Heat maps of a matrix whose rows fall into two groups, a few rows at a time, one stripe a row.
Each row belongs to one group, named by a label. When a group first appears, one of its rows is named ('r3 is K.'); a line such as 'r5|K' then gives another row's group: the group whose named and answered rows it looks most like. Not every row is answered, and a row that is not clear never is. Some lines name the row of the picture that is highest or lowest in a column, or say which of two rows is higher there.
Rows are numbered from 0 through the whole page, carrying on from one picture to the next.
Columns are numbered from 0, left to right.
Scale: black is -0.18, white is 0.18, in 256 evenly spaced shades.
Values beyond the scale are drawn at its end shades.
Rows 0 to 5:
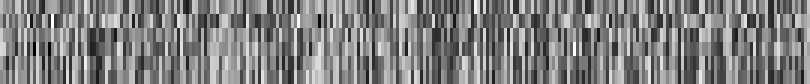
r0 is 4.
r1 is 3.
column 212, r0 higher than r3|No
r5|4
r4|4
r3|4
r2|4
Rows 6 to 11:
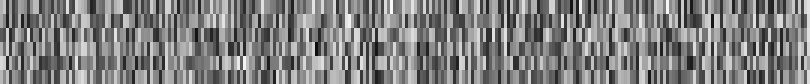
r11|3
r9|3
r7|4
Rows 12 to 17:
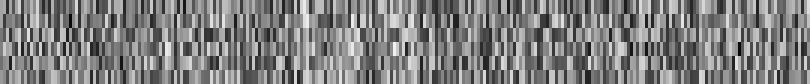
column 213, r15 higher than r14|No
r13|4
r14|3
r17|4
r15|4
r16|3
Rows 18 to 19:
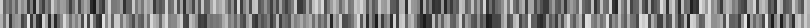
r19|3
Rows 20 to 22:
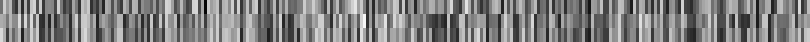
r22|4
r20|4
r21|4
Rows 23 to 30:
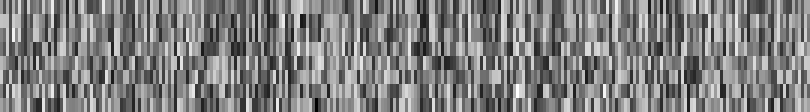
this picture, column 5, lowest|27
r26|3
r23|3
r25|3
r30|3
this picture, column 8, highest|27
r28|4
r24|3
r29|3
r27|4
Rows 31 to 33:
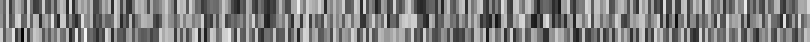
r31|3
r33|4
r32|3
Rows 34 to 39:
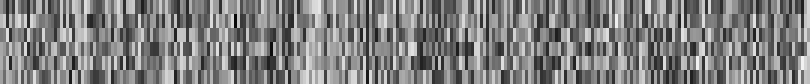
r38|3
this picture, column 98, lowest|39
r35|4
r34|4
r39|4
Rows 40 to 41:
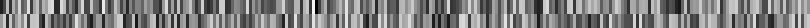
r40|3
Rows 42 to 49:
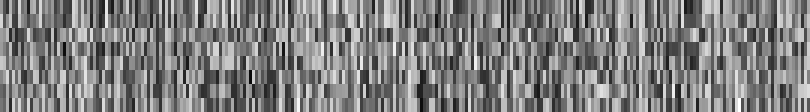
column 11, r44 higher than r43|No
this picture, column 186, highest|44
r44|3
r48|3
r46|4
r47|3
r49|3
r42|4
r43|4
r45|4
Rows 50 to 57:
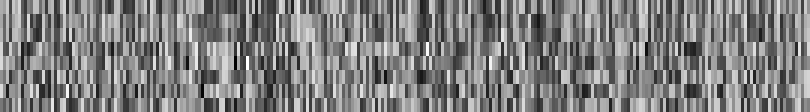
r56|4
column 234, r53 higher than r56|No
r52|3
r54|4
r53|4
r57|3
